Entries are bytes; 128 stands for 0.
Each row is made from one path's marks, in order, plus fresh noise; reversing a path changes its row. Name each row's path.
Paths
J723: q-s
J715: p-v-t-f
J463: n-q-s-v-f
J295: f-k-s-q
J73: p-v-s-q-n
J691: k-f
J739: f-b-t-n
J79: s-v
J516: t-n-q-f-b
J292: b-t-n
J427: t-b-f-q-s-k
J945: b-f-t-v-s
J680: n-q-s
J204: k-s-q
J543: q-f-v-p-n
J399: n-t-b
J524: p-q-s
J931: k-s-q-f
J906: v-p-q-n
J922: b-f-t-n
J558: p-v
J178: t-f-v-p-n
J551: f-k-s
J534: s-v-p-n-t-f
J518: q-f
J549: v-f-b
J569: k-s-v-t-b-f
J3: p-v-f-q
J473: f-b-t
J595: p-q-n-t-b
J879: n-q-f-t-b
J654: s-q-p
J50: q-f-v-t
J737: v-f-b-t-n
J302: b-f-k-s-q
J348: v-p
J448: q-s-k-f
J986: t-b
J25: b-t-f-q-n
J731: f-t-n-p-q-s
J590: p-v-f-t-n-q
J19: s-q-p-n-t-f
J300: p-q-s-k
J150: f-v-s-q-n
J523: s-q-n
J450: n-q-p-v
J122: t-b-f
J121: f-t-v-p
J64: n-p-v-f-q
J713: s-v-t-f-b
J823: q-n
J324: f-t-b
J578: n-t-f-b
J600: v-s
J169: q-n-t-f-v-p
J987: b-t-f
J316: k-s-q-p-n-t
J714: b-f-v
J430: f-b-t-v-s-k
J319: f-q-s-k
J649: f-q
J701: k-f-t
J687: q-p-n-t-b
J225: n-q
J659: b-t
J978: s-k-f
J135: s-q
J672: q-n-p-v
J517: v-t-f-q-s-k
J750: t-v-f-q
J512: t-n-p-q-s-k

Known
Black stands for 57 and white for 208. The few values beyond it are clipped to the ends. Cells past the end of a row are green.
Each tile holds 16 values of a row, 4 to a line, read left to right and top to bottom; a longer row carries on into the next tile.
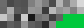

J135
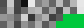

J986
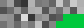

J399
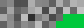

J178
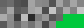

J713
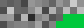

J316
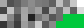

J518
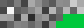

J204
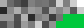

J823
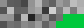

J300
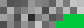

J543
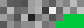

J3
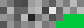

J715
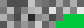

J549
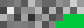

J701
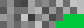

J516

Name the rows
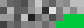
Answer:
J524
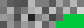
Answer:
J737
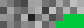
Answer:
J595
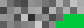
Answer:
J450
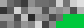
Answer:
J225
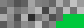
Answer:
J731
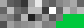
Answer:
J558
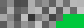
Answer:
J750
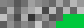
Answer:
J121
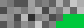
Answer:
J879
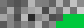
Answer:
J430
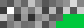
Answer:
J691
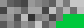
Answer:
J672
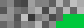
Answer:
J512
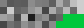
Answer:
J448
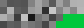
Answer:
J654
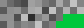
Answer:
J64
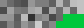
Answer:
J169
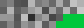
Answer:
J427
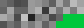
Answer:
J19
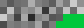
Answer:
J295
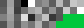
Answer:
J659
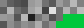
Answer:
J73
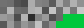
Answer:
J517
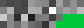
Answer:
J79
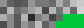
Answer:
J50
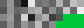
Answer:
J292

